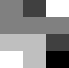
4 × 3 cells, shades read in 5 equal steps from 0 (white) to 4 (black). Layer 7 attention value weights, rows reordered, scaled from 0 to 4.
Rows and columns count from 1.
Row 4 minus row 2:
-2 -1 2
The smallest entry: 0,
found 2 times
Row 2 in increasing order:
2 2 2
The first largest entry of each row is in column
2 1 3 3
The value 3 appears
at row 1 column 2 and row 3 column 3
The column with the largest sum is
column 3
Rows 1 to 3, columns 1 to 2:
2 3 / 2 2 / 1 1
